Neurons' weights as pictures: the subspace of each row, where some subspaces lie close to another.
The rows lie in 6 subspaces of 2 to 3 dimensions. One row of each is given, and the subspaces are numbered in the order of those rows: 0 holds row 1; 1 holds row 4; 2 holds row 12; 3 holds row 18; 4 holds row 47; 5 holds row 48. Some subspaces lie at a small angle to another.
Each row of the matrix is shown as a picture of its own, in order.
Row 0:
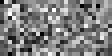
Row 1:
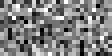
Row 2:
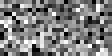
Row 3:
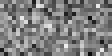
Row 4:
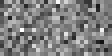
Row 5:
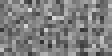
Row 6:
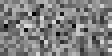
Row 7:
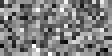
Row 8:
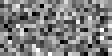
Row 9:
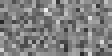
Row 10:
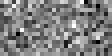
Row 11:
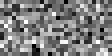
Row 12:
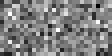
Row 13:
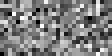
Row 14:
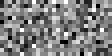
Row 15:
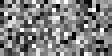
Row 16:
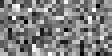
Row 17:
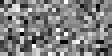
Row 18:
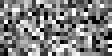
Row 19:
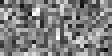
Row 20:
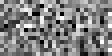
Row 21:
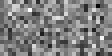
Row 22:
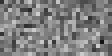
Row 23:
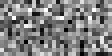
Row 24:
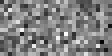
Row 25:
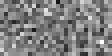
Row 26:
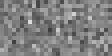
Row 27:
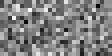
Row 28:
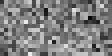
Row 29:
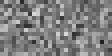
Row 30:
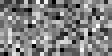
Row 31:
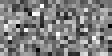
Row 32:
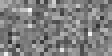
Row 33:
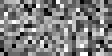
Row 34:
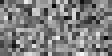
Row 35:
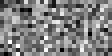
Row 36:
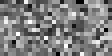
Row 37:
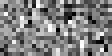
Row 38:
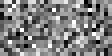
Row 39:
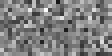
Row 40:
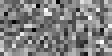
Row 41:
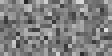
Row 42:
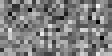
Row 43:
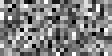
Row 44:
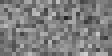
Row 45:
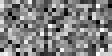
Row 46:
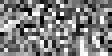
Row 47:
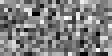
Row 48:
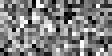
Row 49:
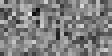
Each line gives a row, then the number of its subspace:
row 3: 5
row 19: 4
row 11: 3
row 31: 4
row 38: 5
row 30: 2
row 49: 4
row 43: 5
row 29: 3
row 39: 0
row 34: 4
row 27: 0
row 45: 2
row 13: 4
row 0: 2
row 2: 3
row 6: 3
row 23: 0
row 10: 5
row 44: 4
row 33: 1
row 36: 5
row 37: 5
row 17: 0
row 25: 1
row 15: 1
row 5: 2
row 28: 3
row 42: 2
